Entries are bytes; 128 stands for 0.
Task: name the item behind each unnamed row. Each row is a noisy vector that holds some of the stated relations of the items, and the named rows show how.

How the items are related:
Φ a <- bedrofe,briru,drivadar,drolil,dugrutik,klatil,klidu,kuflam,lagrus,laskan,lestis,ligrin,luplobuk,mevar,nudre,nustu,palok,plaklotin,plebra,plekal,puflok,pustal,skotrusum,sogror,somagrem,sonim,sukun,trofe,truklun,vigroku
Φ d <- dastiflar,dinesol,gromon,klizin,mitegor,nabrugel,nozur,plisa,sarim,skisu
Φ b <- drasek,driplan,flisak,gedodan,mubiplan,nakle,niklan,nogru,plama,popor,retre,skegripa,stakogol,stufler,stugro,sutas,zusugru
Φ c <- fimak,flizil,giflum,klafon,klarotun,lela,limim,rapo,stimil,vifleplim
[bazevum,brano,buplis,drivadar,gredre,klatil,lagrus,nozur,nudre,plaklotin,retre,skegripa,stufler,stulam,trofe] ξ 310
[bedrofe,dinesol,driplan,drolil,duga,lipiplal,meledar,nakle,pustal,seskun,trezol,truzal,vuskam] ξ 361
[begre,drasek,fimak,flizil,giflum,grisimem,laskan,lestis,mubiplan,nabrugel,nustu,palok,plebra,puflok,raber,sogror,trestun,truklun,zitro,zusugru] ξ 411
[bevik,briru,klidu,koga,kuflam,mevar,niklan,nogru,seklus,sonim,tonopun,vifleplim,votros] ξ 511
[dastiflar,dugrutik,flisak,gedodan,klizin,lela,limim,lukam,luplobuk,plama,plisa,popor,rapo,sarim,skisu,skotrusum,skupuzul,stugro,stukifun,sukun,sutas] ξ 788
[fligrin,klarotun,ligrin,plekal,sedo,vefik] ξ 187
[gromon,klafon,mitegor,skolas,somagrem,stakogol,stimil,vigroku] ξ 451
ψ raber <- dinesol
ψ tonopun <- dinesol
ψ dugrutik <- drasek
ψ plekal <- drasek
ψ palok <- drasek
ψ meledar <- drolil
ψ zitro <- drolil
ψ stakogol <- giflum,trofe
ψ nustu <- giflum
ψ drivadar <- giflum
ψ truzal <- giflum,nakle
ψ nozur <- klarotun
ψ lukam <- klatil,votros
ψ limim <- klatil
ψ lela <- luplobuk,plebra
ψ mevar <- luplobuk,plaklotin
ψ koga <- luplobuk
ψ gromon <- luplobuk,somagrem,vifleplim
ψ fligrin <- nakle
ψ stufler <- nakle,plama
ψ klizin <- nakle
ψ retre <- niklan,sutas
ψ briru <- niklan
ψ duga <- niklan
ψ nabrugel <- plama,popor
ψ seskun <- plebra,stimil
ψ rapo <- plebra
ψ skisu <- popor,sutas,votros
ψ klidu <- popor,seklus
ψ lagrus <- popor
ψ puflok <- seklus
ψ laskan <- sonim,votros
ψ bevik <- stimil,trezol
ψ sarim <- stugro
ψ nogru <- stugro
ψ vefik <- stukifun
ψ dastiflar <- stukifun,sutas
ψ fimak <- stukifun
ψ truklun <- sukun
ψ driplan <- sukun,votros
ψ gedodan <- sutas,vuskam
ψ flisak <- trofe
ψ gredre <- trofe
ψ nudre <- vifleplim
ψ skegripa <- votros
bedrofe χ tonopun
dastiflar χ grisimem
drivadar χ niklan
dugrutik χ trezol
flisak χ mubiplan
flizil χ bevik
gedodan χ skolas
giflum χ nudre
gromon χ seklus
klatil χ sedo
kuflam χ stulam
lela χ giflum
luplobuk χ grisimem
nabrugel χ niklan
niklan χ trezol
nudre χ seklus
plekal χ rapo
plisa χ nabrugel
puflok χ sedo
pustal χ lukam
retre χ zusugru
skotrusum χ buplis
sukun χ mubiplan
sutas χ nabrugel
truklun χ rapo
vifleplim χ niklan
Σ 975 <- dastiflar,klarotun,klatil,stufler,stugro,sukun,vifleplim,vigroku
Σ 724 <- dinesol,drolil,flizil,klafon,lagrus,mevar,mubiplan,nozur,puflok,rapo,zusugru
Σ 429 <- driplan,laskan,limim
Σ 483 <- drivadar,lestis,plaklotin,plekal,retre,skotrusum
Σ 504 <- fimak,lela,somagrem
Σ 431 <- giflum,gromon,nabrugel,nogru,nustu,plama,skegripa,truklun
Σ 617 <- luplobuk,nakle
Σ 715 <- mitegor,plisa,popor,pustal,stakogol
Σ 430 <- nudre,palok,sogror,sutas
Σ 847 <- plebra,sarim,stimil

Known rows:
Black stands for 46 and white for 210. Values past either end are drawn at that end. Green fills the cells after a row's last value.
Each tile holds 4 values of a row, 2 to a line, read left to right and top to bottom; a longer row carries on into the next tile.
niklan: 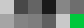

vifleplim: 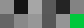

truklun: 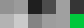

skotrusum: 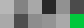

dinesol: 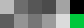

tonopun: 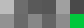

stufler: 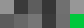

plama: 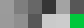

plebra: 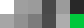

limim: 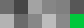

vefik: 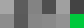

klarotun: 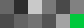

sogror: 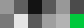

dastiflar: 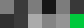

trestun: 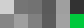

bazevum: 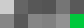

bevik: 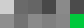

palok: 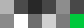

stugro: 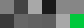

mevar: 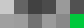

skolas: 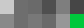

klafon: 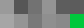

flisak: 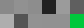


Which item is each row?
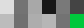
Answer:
plekal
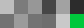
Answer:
vuskam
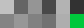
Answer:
lipiplal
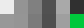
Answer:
lestis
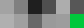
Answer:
nogru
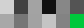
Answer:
dugrutik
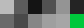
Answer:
nozur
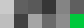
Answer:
drivadar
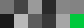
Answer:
nakle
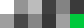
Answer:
somagrem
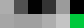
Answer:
nabrugel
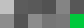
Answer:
gredre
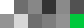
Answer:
drasek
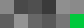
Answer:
stakogol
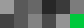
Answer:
klatil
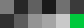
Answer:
plisa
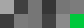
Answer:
vigroku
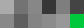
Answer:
sedo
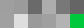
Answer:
giflum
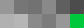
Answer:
flizil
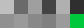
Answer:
seskun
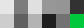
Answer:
fimak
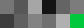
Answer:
sukun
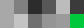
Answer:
nustu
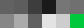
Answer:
sutas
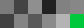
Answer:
popor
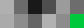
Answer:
skegripa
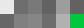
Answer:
seklus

